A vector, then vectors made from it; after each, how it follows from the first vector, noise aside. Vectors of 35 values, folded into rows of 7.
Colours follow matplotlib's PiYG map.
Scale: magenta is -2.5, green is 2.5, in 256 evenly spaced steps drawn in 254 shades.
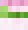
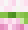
reversed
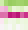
negated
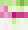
negated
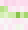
shrunk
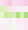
shrunk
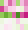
sign-scrambled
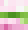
reversed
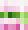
reversed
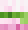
reversed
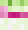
negated
